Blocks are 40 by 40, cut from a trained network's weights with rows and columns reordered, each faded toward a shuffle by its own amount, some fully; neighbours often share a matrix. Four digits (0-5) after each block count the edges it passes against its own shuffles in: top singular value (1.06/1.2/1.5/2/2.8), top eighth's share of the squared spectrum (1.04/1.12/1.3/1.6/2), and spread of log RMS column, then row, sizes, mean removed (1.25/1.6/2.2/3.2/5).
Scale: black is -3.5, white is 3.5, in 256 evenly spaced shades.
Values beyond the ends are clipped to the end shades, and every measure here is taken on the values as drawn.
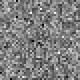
0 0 0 0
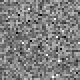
0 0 0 0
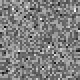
0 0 0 0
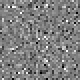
3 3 1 2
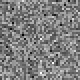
0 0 0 0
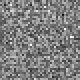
0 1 0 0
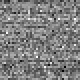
2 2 0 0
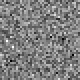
0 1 0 0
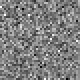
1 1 0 1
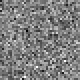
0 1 0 0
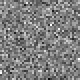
2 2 0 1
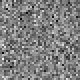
2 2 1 0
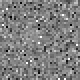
1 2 0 1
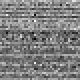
4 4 1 2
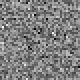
1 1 0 0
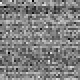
3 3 0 1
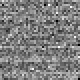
2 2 0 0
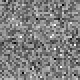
1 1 0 0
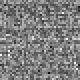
2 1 0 0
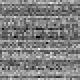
4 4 1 2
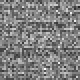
2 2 0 0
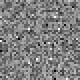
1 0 0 0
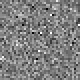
1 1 0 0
